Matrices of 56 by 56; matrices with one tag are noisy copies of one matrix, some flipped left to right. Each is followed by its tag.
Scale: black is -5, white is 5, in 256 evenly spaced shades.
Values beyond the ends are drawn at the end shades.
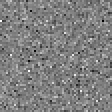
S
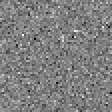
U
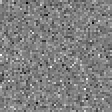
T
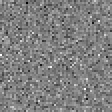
T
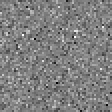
U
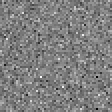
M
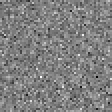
M
